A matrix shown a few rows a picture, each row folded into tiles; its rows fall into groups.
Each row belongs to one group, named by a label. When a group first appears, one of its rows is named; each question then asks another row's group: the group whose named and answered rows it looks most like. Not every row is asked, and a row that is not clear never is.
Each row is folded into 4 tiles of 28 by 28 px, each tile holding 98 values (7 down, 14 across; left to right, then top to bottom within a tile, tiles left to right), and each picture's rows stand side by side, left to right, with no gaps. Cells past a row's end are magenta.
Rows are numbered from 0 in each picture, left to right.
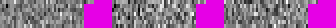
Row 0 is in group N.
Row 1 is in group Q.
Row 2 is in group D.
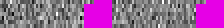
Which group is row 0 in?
Q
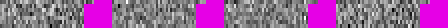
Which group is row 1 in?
N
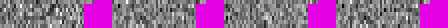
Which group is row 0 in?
D
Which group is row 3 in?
N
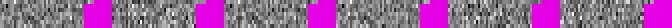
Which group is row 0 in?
N
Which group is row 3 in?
N
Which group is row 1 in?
D
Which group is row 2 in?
N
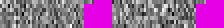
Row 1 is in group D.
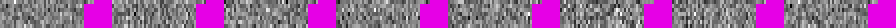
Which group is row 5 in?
D
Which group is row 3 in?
Q
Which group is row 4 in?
Q
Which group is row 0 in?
N
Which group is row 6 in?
D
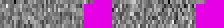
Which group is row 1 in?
D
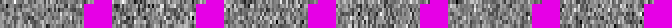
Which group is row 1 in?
Q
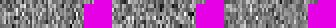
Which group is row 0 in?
D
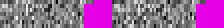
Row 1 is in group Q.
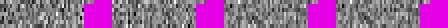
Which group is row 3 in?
N
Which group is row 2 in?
N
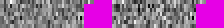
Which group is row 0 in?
Q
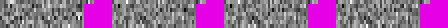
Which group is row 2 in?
N
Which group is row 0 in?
Q
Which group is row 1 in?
N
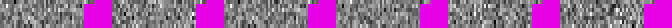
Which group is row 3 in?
N
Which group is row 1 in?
Q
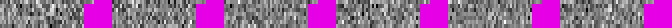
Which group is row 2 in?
N
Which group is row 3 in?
Q
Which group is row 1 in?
D
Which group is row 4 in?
Q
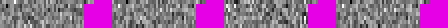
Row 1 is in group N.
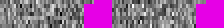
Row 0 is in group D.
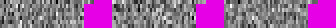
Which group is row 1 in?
Q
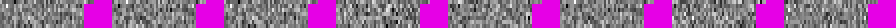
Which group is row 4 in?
Q
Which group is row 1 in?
N
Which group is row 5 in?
N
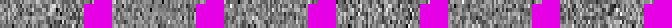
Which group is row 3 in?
D
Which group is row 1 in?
Q
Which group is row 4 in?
N
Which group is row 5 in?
D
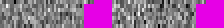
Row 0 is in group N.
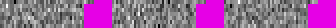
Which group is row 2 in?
N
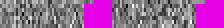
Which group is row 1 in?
D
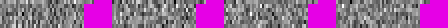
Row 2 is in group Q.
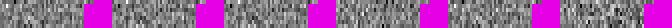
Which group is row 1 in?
N
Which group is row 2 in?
N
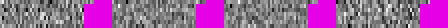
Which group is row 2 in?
N
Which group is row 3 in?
D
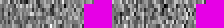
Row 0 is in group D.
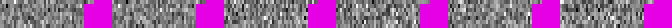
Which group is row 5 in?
Q
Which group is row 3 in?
D
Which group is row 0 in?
N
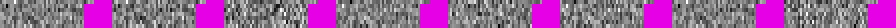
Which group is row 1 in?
N
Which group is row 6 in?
N
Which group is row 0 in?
N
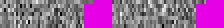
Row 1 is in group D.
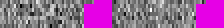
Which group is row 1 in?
Q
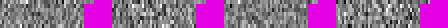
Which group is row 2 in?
N
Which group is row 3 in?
D
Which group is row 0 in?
D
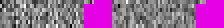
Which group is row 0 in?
D
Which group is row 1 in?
N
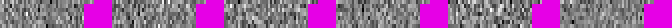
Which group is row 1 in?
Q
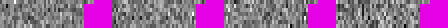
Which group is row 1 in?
Q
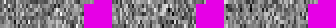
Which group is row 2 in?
Q
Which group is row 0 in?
D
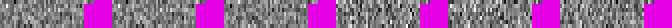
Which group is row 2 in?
N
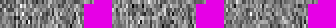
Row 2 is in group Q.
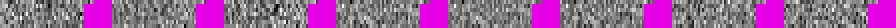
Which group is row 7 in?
Q
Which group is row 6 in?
Q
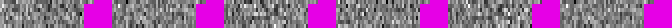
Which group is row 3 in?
Q
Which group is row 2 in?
D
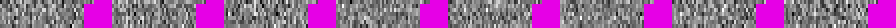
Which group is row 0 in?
D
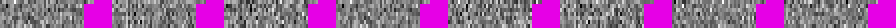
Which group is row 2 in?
Q
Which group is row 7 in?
D
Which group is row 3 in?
N
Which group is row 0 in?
N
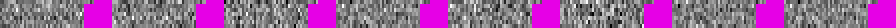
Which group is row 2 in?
D
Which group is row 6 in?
N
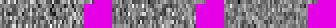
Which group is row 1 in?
D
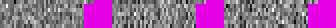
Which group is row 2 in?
Q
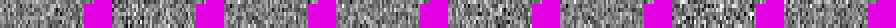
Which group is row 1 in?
D
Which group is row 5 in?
N
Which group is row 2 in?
N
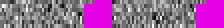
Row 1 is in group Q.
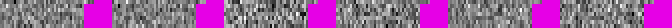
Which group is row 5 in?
Q
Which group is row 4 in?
D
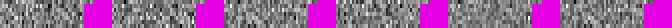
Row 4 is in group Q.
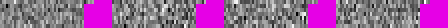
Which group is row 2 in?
Q
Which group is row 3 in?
Q
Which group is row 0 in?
N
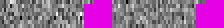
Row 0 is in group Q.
